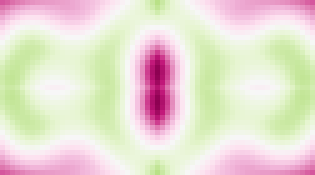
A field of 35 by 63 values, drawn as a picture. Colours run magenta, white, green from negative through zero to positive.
Mirror symmetry: left to right and top to bottom. Ninth with the lowest average: centre. Roughest part: centre. Histogram: skewed, a long tail of low values. Slope: none.
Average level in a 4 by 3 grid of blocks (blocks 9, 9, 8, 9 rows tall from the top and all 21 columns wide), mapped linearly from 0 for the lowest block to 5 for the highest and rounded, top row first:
0 3 0 / 5 0 5 / 5 0 5 / 0 3 0
